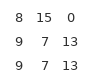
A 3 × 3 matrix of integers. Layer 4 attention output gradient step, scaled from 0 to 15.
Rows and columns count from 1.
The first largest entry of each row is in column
2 3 3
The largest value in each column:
9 15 13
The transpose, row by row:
8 9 9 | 15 7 7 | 0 13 13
